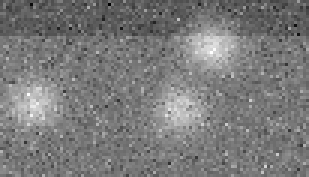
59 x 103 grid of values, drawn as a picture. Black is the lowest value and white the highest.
Mirror symmetry: none. Bumps: three. Average level on the scale: 50%. Seam: horizontal, 20% of the way down, the bottom part higher.
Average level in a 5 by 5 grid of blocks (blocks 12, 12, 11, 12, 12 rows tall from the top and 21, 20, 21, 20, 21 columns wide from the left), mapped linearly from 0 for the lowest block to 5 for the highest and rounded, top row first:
00010
22252
42332
42332
22222
